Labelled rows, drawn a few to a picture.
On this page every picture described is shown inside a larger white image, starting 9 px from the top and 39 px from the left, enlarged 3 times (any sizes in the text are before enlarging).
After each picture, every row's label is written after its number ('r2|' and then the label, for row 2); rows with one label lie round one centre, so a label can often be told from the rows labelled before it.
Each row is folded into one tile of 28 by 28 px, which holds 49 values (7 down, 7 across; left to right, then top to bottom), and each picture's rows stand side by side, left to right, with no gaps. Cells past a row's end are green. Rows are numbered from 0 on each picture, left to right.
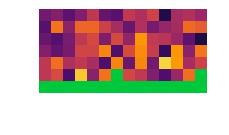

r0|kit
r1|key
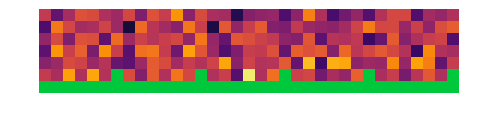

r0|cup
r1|cup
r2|kit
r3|key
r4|key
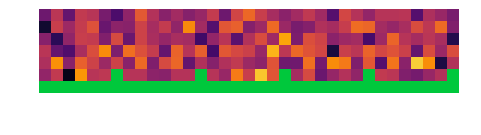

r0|kit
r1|key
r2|cup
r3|key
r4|key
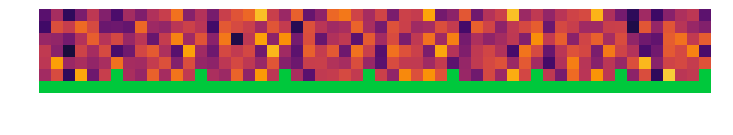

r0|kit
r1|cup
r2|cup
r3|cup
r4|cup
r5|cup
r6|cup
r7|kit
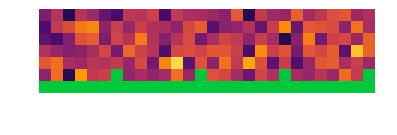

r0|kit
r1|key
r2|key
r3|cup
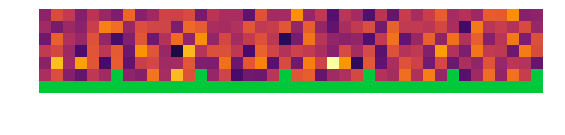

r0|key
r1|cup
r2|key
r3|key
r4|cup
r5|cup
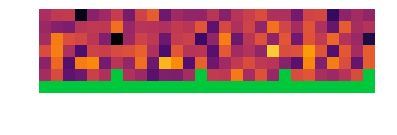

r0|key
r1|key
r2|cup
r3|key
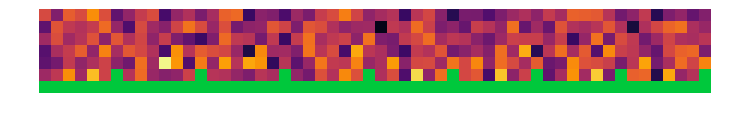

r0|cup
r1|key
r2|key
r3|cup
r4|kit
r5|kit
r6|cup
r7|kit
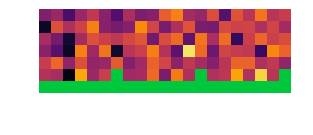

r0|kit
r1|cup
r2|cup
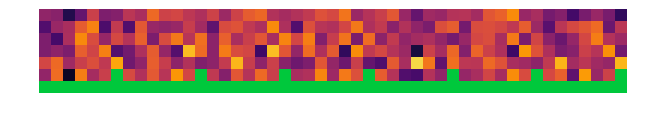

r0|kit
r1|cup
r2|cup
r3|cup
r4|key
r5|cup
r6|kit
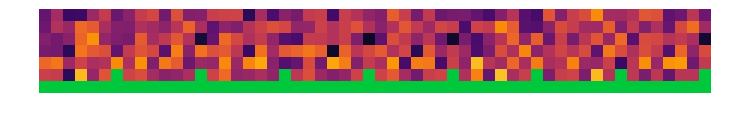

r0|kit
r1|key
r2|key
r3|key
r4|key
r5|kit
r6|cup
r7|key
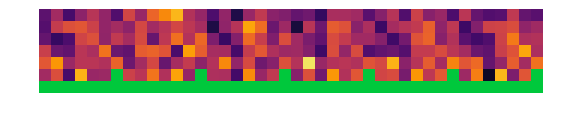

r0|kit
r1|cup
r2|kit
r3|kit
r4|kit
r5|kit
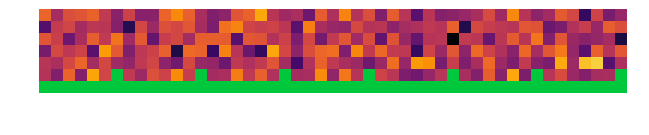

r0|cup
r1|cup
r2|cup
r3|cup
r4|key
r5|cup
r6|key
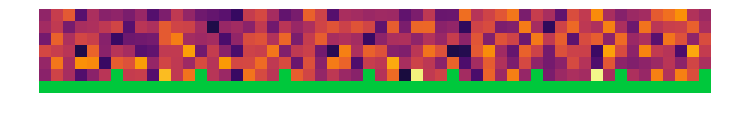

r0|key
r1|kit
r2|kit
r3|key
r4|kit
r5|cup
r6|cup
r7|cup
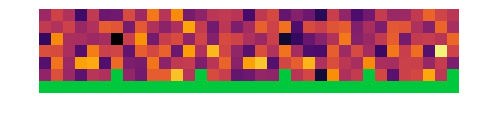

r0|key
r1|cup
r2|key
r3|kit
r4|cup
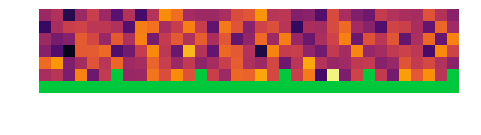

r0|kit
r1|cup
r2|cup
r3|kit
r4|cup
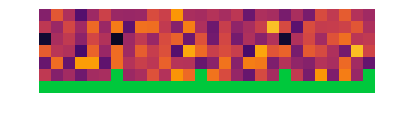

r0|key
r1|cup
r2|key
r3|cup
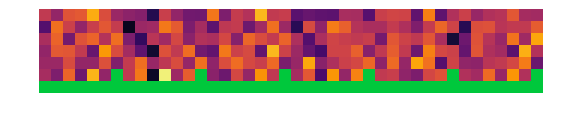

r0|cup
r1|kit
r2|cup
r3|kit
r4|key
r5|cup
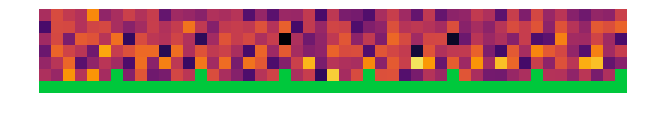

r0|cup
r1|key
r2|key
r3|kit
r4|key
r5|key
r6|key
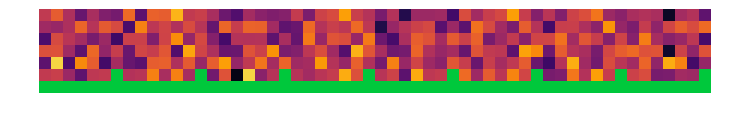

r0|key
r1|cup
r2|kit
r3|cup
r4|kit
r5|cup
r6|cup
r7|key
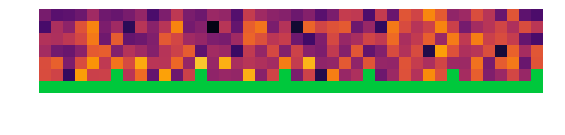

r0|kit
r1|kit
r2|kit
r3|kit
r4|cup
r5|key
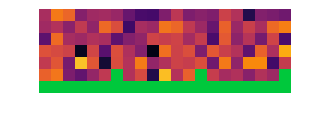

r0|key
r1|kit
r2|key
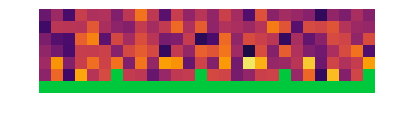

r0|kit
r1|key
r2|key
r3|kit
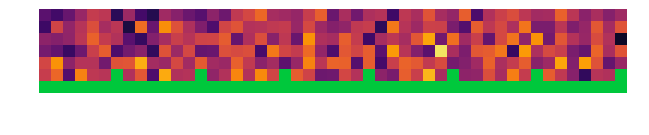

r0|kit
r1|kit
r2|cup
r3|key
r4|cup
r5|cup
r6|key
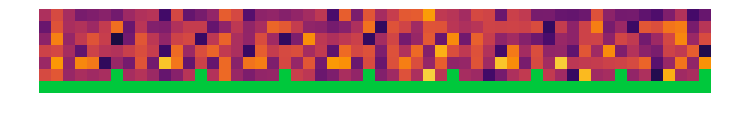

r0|key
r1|key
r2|key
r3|key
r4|cup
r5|key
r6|kit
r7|kit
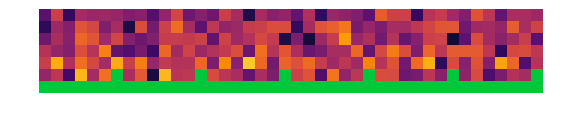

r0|kit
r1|kit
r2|key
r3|kit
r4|key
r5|key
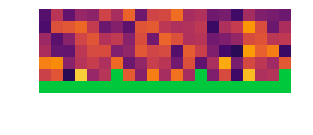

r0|kit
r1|cup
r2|kit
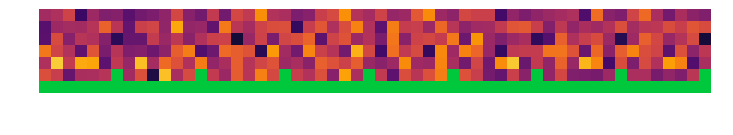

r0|key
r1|kit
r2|cup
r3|cup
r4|cup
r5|key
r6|key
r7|key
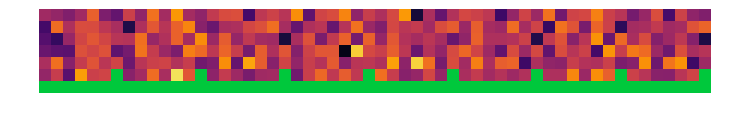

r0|kit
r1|cup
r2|key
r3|cup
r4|key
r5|key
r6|cup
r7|key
